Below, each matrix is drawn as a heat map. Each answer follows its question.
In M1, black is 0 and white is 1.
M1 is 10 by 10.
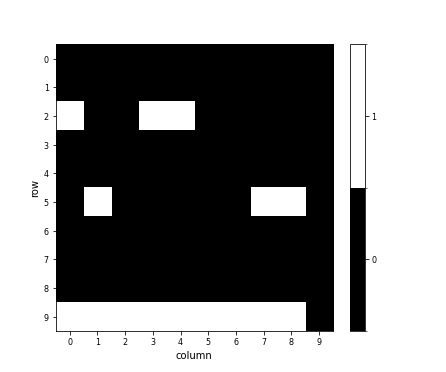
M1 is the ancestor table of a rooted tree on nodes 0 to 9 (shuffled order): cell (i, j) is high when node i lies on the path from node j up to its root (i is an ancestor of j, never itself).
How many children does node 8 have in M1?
0
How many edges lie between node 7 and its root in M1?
2
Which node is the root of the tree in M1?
9
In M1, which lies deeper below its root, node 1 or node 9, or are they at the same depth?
node 1
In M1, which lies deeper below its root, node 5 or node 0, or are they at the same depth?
node 0
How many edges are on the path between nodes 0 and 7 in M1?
4
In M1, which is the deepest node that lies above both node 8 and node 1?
5
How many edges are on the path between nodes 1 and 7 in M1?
2
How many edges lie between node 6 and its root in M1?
1
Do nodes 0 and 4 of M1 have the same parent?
yes
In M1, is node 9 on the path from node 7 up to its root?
yes
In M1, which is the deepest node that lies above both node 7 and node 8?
5
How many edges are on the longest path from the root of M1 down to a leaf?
2
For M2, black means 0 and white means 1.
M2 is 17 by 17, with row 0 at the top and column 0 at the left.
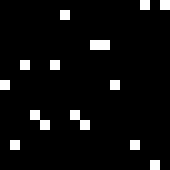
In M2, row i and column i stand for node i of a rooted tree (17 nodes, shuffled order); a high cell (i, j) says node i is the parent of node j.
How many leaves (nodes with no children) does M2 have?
8
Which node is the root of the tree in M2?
12
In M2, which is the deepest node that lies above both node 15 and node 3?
8
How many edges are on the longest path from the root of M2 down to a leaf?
6
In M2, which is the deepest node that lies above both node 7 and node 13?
8
